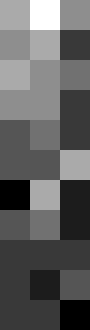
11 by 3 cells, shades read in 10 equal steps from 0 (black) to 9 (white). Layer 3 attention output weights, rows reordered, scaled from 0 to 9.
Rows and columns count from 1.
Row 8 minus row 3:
-3 -1 -3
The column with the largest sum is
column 2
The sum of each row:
20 13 15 12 9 12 7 8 6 6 4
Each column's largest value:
6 9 6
